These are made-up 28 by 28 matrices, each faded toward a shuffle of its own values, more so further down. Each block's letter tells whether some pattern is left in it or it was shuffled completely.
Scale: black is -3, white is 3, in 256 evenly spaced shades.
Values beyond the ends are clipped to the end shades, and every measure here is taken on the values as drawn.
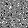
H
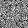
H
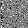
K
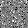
H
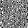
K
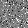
H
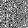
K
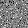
H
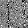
K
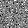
H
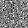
K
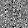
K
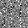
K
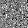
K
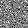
H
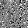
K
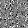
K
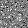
H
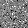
H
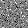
H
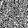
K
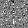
K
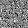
H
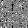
K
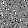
H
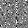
K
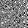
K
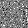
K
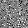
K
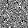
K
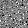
H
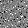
H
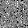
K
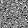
H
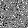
H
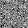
K
